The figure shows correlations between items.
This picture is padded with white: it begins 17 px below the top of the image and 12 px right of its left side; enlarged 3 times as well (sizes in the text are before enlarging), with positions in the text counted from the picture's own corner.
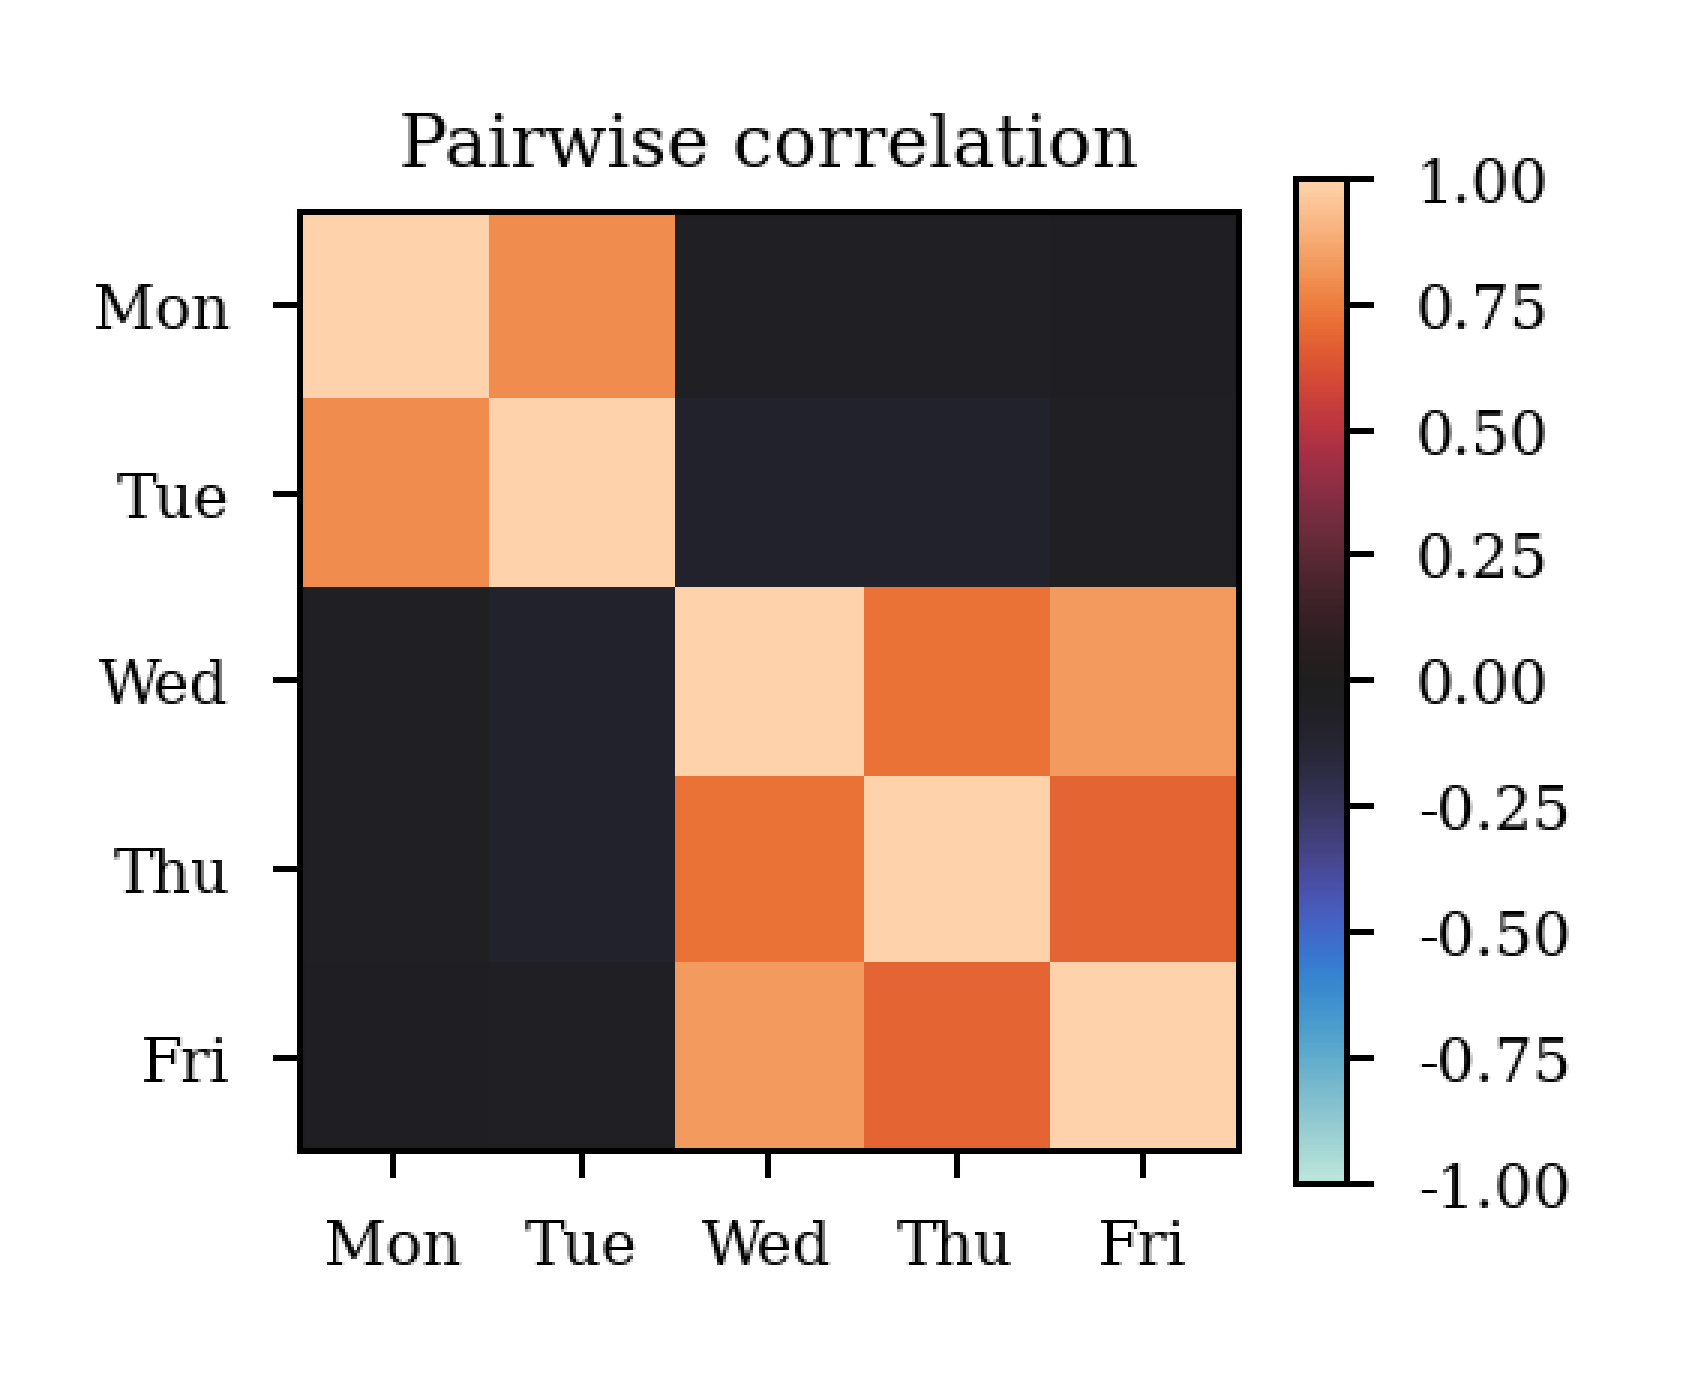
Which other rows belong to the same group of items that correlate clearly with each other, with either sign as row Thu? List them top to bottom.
Wed, Fri
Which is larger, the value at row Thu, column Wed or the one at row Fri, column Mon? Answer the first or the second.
the first
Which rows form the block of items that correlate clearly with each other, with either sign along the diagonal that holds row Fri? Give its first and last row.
Wed to Fri
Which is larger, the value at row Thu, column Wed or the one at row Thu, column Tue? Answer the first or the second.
the first
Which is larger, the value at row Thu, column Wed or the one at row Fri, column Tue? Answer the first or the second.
the first
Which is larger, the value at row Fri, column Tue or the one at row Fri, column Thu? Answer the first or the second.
the second
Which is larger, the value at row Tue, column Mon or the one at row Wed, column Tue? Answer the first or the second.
the first
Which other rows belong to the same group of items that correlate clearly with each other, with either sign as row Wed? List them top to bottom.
Thu, Fri
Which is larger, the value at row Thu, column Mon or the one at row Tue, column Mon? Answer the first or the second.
the second
